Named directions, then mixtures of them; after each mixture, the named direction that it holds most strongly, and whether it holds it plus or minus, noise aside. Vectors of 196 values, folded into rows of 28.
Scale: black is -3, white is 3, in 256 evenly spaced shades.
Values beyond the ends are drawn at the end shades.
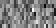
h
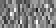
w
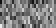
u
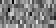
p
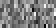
h, minus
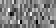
p, minus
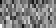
u, plus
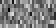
p, plus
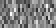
w, plus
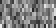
h, minus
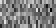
u, minus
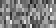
u, plus
